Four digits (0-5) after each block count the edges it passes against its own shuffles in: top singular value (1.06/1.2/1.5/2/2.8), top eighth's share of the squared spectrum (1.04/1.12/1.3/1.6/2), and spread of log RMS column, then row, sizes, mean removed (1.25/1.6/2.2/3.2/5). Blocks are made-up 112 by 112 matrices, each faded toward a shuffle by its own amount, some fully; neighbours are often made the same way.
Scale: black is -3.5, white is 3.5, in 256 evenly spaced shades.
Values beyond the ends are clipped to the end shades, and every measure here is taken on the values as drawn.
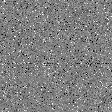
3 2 0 1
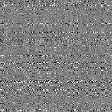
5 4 2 4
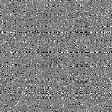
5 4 2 3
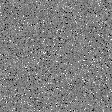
0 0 0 0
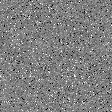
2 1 0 0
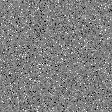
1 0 0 0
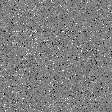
2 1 0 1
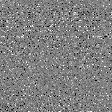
4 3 0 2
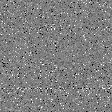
3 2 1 1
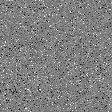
2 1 0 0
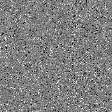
1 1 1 0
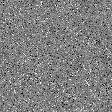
0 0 0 0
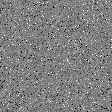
0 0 0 0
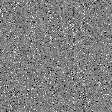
1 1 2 0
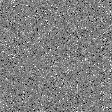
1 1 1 0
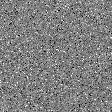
0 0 0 0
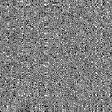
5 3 2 2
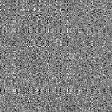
5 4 3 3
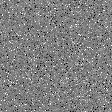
2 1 0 0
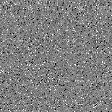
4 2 1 1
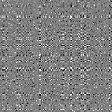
5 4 3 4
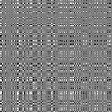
5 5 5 5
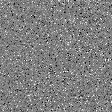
2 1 0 0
